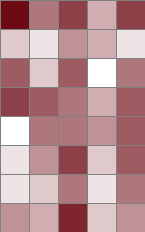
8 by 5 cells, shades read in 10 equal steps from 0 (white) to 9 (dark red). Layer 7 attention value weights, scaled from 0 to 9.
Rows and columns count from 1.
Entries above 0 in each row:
5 5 4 5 4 5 5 5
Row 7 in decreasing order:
5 5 2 1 1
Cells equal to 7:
4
